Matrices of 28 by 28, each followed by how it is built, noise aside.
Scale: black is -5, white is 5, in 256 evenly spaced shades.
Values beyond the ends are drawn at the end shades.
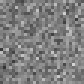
noise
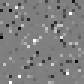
sparse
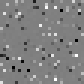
sparse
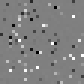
sparse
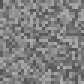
noise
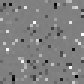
sparse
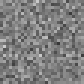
noise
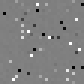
sparse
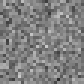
noise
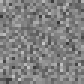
noise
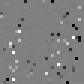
sparse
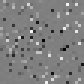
sparse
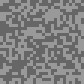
noise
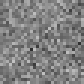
noise
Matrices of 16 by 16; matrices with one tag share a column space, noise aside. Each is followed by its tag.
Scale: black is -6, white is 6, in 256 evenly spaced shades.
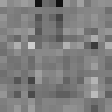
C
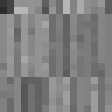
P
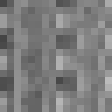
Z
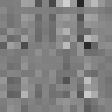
C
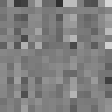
C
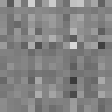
C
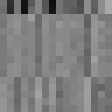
P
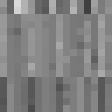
P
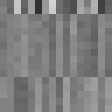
P
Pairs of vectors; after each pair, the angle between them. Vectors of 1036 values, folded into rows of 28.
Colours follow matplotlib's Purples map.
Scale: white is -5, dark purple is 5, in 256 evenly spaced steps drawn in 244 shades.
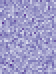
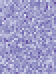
nearly opposite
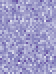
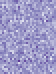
nearly parallel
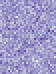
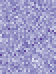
nearly parallel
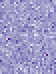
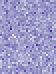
partly opposed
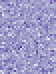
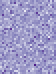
partly opposed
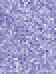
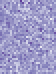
nearly parallel
